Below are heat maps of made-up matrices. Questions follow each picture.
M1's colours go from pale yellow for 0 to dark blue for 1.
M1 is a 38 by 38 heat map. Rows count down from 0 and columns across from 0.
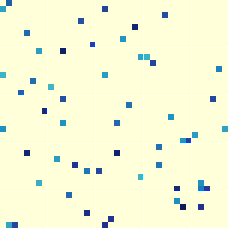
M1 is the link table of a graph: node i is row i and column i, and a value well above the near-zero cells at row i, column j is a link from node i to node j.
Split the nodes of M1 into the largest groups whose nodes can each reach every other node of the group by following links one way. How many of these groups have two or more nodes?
5
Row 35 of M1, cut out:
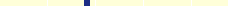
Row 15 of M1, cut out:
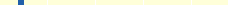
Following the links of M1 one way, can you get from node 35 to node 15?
yes
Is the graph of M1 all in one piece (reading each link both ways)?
yes
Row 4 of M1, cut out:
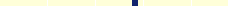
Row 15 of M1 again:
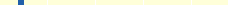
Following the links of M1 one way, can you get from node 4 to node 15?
yes
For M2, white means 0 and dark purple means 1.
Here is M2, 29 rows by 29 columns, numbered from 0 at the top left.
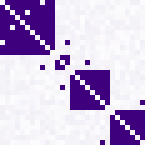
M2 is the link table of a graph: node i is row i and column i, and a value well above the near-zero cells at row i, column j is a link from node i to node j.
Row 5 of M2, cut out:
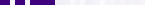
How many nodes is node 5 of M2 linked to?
9
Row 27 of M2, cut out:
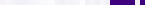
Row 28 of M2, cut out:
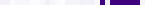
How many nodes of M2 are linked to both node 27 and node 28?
5
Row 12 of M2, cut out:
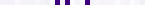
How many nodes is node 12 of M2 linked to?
3
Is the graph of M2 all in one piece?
yes
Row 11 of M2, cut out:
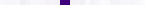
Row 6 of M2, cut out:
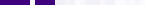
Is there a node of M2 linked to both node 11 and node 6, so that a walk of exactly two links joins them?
no
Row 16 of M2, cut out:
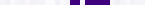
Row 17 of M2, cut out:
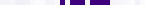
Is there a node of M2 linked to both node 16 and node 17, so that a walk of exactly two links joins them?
yes
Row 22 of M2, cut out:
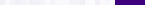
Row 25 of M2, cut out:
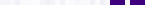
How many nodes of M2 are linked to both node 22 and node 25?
5
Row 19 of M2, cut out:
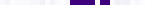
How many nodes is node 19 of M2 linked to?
7
